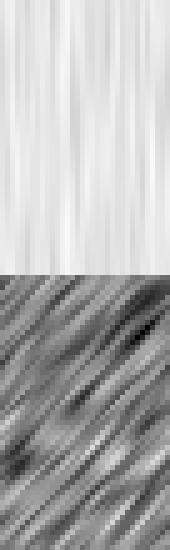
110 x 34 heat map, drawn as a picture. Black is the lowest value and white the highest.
It is made of 2 by 1 panels. Panel 1,1: very high, streaked downward, faint in contrast. Panel 2,1: middling, slanting up to the right, strong in contrast.
